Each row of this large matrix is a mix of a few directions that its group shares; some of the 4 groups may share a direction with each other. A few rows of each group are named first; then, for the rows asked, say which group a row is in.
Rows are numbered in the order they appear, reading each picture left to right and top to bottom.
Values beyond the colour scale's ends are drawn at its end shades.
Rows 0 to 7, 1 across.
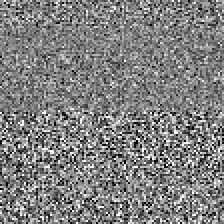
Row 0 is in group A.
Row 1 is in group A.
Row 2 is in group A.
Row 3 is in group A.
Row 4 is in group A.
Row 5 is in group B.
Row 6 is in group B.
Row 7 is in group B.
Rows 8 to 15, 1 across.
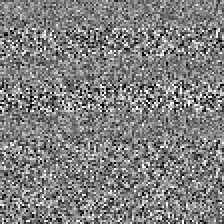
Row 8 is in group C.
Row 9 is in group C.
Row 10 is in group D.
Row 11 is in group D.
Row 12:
D
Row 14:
C
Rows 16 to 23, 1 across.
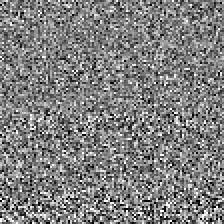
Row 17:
C
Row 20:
D
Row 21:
B
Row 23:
B
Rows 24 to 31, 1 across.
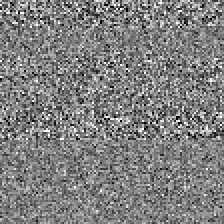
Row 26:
B
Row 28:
A
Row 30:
A
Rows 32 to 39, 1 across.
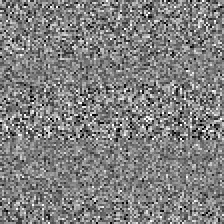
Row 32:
B
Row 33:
A
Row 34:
A
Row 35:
D
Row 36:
B
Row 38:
D
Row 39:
B
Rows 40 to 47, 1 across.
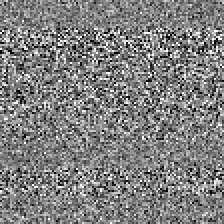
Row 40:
A
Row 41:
B
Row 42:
A
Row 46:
B
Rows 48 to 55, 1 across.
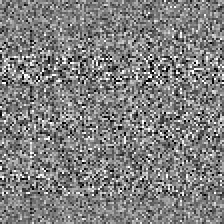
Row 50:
A
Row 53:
D
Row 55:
D
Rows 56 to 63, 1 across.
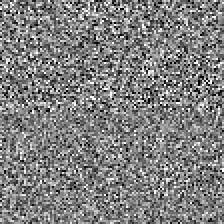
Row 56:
C
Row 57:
C
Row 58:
B
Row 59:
B
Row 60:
C
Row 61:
B
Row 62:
A
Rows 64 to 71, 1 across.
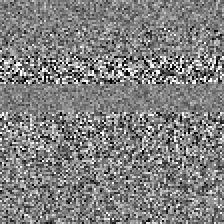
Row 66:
C
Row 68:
D
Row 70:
B
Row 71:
A
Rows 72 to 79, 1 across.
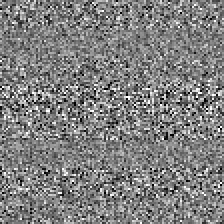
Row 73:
A
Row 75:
B
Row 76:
A
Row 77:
D
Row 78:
A
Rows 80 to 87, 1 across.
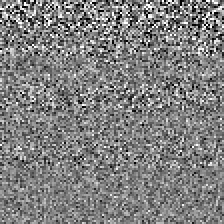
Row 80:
B
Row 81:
B
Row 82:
A
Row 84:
D
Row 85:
C
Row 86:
B
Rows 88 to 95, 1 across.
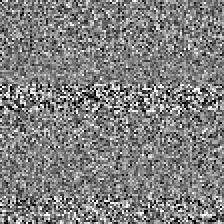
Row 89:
D
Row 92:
C
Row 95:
A
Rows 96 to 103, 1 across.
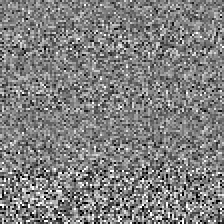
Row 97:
C
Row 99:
D
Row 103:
D
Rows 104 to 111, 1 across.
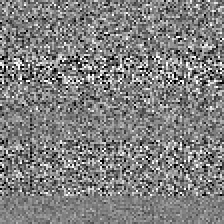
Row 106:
D
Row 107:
B
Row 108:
D
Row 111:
B
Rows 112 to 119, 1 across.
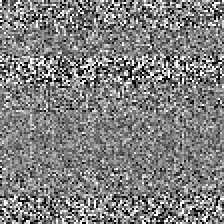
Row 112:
B
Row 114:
D
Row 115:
A
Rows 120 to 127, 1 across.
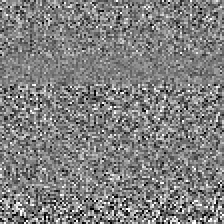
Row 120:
B
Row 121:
D
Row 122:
A
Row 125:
C
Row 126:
A
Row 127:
C
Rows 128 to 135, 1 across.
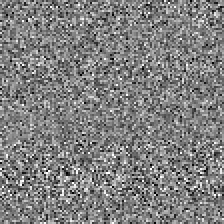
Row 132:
D
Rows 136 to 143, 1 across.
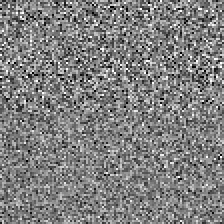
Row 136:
A
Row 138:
B
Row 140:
D
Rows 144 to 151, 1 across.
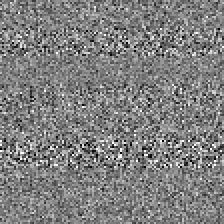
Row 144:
C
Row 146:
B
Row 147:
D
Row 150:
D
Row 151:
D
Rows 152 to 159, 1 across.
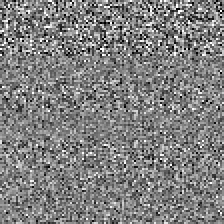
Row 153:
D
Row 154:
A
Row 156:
B
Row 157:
B
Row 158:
D
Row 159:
A
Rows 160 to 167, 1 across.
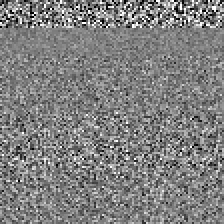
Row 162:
B
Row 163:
B
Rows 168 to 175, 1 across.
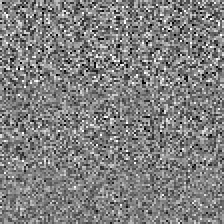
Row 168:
B
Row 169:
B
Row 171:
A
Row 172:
B
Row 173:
C
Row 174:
A
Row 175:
B
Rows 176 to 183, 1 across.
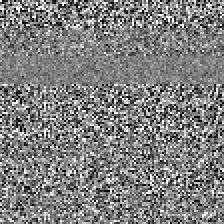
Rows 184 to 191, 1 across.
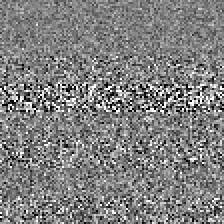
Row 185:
C
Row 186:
A
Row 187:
A
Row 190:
D
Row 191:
B
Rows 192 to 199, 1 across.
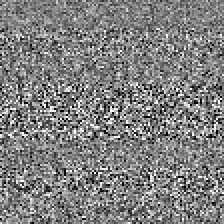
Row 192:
A
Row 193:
D
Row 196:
B
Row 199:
D
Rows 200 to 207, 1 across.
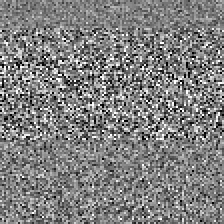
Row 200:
A
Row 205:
C
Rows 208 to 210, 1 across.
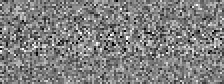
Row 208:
C
